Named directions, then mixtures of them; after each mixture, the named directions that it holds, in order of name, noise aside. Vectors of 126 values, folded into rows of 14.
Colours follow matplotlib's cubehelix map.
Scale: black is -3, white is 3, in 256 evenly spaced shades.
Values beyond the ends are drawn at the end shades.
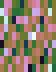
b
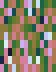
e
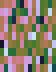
b, e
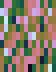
b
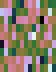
b, e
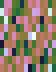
b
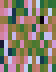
b, e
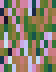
b, e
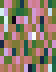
b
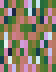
e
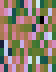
b, e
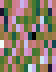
b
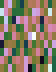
b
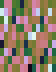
b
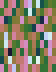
e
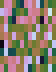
b, e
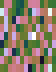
b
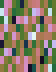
b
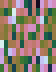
b, e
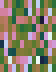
b, e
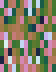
e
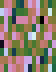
b, e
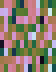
b, e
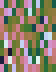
e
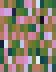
b, e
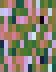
b, e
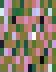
b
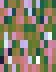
e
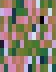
b, e
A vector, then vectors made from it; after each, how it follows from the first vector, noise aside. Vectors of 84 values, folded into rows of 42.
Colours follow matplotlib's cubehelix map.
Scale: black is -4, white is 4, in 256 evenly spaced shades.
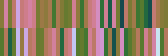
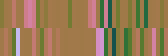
partly zeroed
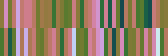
copied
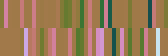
partly zeroed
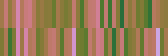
shrunk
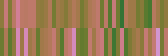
shrunk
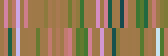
partly zeroed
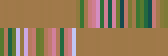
partly zeroed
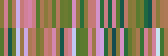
copied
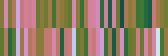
copied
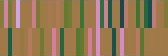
partly zeroed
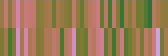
shrunk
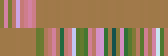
partly zeroed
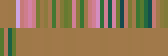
partly zeroed
